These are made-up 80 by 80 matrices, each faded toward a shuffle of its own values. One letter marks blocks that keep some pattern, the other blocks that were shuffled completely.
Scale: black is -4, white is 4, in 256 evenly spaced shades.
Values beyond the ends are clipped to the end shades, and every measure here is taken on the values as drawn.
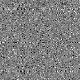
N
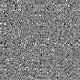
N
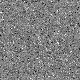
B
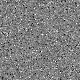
B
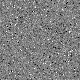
B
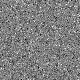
B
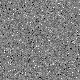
B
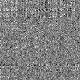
N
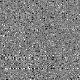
N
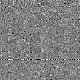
N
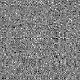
N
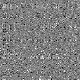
N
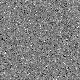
B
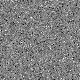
B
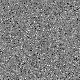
B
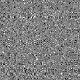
N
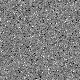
B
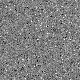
B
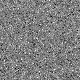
B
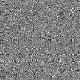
N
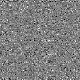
N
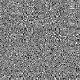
N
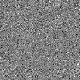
N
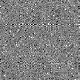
N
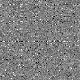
N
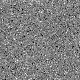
B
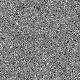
B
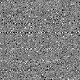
N
